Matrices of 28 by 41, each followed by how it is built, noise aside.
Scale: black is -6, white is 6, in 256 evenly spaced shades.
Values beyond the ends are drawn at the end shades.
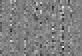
uneven columns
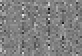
uneven columns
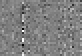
uneven columns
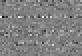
uneven rows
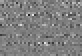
uneven rows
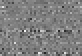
uneven rows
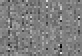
uneven columns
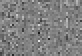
uneven columns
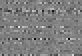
uneven rows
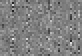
uneven columns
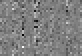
uneven columns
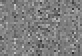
uneven columns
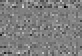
uneven rows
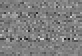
uneven rows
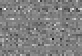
uneven rows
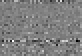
uneven rows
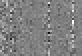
uneven columns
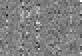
uneven columns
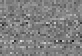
uneven rows
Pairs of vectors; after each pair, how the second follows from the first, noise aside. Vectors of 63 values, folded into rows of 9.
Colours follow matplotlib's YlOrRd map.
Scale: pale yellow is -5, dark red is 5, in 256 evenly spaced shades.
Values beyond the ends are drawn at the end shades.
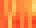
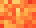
shuffled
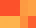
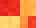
scaled up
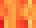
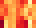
scaled up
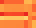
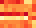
scaled up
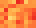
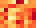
scaled up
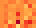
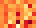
scaled up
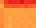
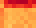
scaled up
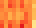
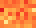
shuffled
